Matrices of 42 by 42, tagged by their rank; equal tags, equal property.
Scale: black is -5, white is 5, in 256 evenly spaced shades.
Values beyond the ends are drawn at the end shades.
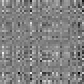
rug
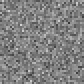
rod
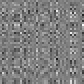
rug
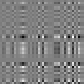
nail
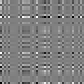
nail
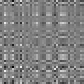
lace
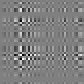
nail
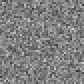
rod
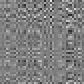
rug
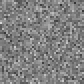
rod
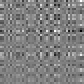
lace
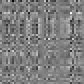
rug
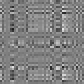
lace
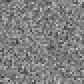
rod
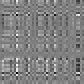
lace
